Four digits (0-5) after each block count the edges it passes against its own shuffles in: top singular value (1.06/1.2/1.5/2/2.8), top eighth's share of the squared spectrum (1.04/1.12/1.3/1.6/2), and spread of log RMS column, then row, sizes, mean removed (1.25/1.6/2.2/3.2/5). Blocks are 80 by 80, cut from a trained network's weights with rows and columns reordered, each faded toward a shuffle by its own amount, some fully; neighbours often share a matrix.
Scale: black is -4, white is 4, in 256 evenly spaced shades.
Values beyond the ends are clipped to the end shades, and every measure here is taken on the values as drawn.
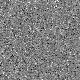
0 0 0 0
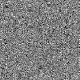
3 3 2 1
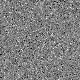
0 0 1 0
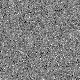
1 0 0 0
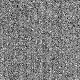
2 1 0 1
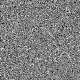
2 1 0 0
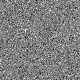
1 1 0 0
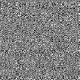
3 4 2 3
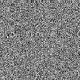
3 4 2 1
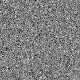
2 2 0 0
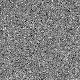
0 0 0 0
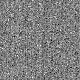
2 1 0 0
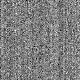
3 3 0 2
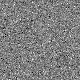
0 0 0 0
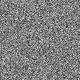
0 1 0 0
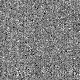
2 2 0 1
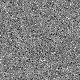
0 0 0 0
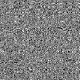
3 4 1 3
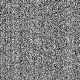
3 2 0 1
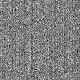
3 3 0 1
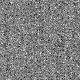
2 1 0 0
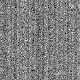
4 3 1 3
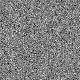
1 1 0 0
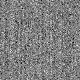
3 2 0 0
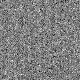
1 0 0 0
